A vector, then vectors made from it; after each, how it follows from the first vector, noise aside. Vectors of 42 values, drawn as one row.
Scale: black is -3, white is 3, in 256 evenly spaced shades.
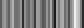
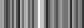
wrapped around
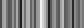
wrapped around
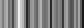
wrapped around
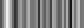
wrapped around
